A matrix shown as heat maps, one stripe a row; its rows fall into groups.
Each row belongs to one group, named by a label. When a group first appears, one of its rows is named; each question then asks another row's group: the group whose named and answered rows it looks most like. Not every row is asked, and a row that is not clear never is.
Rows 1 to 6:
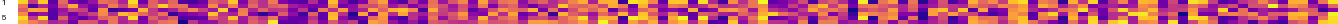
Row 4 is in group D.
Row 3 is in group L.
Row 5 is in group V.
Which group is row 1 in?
V
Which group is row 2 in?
V
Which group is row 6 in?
V
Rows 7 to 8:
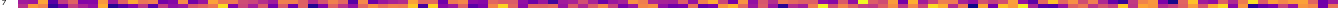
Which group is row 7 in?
D
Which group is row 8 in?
L
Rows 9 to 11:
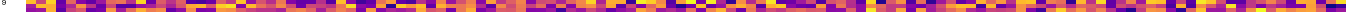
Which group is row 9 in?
V
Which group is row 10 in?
L
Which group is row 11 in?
D
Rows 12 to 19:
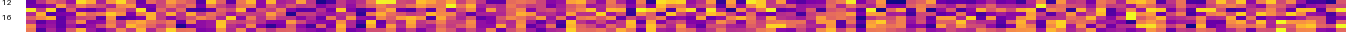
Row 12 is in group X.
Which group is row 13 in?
X
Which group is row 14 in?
V
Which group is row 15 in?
X
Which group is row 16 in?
L
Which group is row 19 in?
V
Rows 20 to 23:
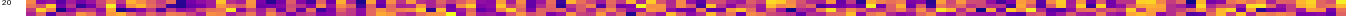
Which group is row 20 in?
D
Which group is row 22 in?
L
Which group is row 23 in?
X
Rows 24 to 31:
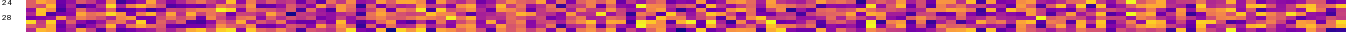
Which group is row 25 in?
D
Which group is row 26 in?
L
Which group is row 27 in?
X
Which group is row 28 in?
X
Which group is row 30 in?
D
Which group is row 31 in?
L
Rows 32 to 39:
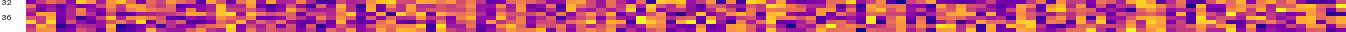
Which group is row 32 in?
X
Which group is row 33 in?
D
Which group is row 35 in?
L
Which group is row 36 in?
D
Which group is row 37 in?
V
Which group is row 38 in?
L
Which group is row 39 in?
L
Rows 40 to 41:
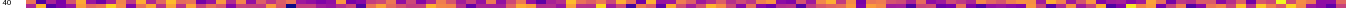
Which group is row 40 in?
V
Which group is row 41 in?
X
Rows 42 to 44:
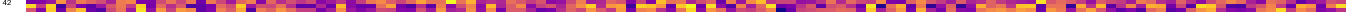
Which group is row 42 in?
X
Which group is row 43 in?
V
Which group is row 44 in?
V
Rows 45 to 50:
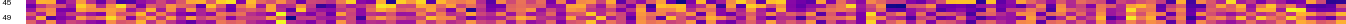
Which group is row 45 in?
L
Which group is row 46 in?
X
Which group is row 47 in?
X
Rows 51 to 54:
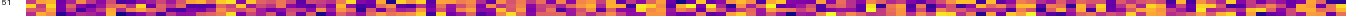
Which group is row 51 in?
L
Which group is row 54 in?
L
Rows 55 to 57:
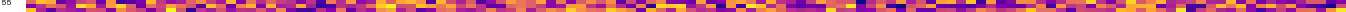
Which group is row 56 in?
X
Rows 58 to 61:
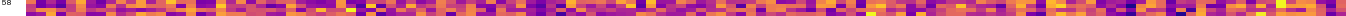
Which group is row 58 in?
V
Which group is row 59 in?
D
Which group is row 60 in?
L
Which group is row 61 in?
D
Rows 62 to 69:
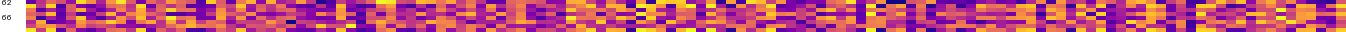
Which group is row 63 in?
V
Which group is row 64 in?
V
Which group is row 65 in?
D
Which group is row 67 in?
X
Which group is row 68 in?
L
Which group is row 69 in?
V
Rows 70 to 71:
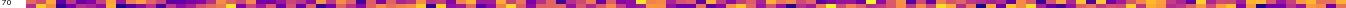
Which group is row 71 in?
L
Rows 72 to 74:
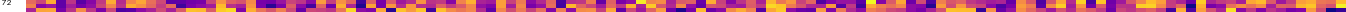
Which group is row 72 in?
D
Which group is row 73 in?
D
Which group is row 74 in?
L
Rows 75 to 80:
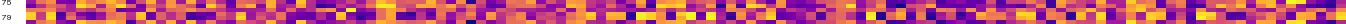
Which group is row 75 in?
X
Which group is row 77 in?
L
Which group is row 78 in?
V
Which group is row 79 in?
V
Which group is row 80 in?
X
